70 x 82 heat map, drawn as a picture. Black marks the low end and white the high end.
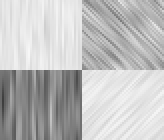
It is made of 2 by 2 panels. Panel 1,1: very high, streaked downward, faint in contrast. Panel 1,2: high, slanting down to the right. Panel 2,1: middling, streaked downward. Panel 2,2: very high, slanting up to the right, faint in contrast.
